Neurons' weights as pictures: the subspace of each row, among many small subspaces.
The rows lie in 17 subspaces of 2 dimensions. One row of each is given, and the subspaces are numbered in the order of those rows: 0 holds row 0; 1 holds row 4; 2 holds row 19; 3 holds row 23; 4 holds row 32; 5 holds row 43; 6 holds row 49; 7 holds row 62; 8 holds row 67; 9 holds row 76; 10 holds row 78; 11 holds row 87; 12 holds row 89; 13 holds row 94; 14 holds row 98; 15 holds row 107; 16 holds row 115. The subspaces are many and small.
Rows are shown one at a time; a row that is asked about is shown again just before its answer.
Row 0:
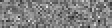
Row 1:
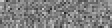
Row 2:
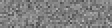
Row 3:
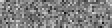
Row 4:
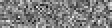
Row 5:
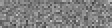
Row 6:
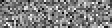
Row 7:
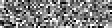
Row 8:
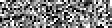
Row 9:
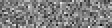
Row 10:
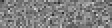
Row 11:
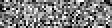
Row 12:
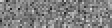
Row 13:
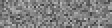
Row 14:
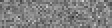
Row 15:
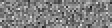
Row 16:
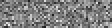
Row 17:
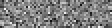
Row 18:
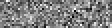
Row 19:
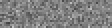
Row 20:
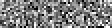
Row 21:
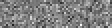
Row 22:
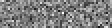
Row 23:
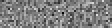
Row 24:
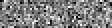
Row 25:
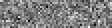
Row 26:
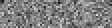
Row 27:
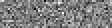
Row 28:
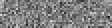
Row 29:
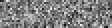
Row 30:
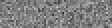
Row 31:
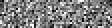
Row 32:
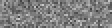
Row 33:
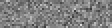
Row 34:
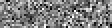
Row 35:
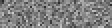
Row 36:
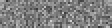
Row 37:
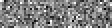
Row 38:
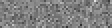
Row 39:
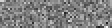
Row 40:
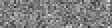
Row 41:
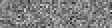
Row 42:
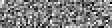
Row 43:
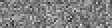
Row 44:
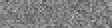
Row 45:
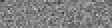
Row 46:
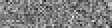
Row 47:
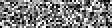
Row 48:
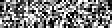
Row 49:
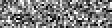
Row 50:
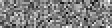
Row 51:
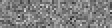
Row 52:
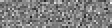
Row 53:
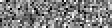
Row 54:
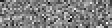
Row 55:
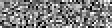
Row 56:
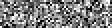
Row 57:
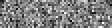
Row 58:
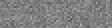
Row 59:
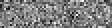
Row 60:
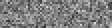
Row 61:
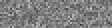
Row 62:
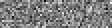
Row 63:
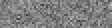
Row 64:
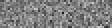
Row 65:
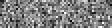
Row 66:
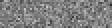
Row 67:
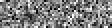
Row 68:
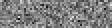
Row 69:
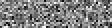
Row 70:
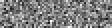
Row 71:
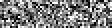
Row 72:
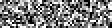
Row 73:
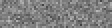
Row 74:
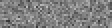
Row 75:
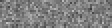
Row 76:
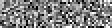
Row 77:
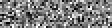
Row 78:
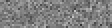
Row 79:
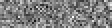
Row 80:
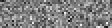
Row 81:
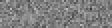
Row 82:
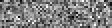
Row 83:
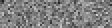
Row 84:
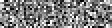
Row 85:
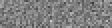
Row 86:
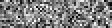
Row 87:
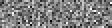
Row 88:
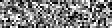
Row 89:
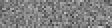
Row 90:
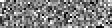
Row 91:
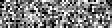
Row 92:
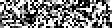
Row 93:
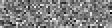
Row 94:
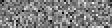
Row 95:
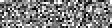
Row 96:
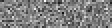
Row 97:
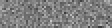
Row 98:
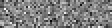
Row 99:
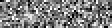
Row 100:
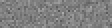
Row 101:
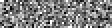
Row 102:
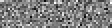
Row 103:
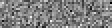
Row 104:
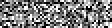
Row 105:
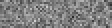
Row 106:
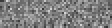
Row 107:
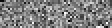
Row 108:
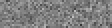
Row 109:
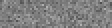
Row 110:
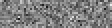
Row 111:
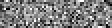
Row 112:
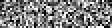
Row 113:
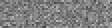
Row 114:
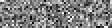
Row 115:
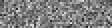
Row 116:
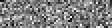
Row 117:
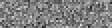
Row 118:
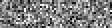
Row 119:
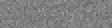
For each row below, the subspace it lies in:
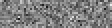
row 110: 4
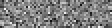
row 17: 14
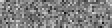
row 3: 2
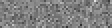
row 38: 15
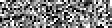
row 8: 5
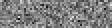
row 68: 4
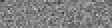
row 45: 7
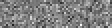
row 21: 15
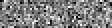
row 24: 6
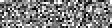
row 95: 11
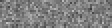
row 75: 2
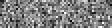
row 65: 2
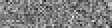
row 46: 12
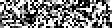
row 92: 10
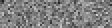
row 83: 11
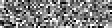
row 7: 14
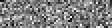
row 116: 5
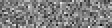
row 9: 12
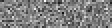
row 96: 7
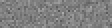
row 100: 3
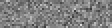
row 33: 10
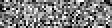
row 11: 1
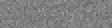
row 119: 3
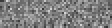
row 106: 8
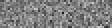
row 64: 9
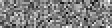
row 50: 15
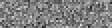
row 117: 3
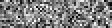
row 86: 1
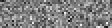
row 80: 15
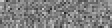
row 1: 8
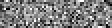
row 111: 1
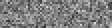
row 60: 12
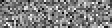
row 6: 13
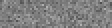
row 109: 6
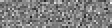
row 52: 11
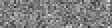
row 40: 5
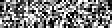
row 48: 8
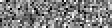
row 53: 16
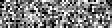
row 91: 2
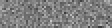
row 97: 12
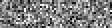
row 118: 14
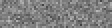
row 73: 6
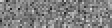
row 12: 16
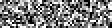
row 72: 12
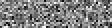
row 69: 13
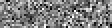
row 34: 10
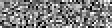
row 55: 9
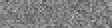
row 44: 12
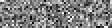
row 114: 15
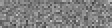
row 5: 13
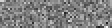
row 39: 15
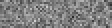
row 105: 1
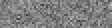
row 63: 4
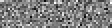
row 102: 11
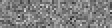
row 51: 14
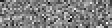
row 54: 5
